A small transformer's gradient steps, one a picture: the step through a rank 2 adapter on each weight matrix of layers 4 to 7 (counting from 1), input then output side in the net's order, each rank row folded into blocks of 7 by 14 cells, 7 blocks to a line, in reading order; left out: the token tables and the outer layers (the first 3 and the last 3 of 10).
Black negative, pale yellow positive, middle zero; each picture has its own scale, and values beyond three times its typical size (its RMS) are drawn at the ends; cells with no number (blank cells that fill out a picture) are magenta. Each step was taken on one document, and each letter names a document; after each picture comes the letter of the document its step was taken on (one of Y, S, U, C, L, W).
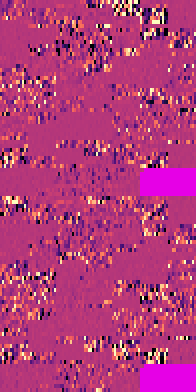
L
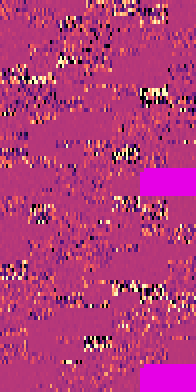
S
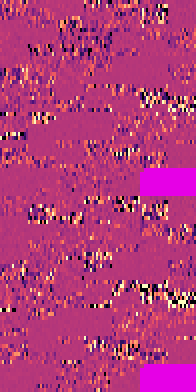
S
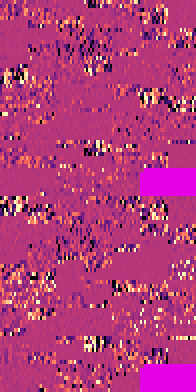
L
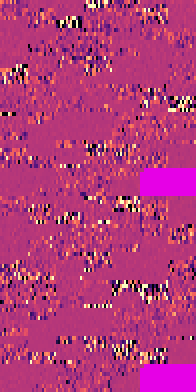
S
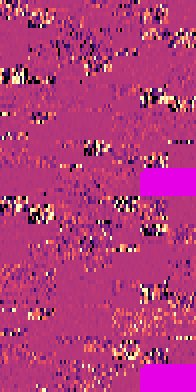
L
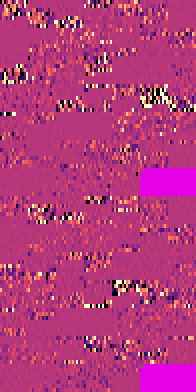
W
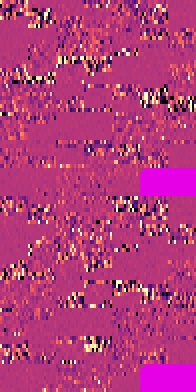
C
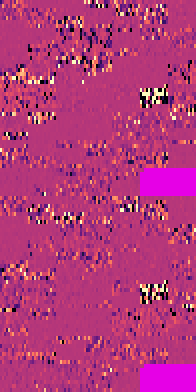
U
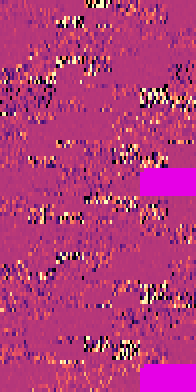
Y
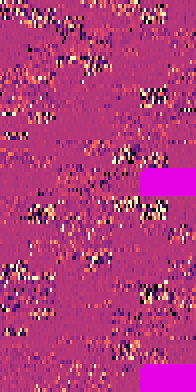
U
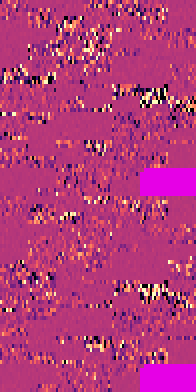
C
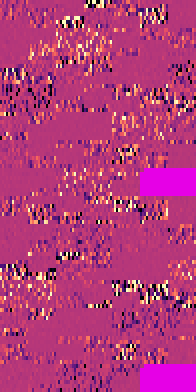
Y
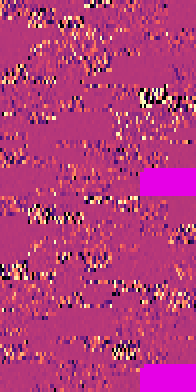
W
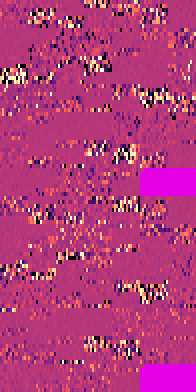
U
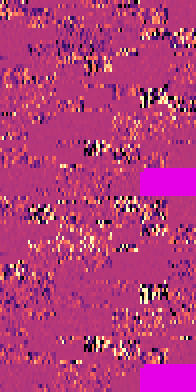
L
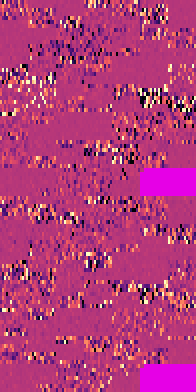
L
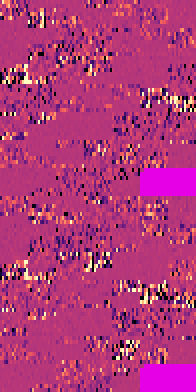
Y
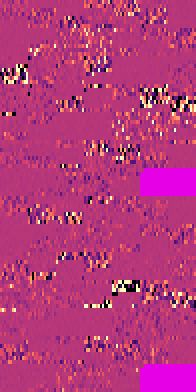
W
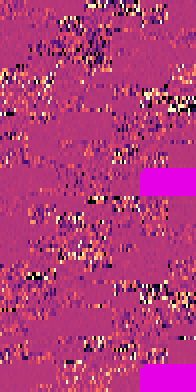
S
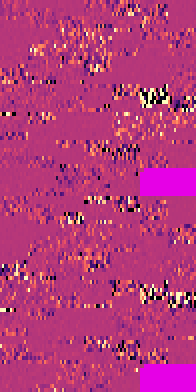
W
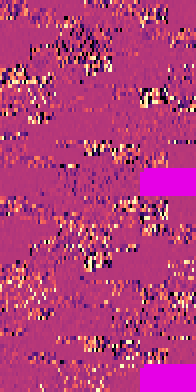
L
